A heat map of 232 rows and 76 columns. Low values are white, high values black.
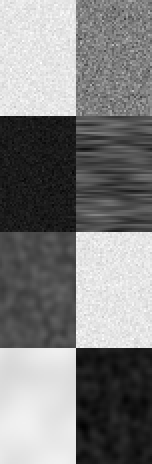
It is made of 4 by 2 panels. Panel 1,1: very low, fine-grained, faint in contrast. Panel 1,2: middling, fine-grained. Panel 2,1: very high, fine-grained, faint in contrast. Panel 2,2: high, streaked across. Panel 3,1: high, blotchy, faint in contrast. Panel 3,2: very low, fine-grained, faint in contrast. Panel 4,1: very low, smooth, faint in contrast. Panel 4,2: very high, blotchy, faint in contrast.
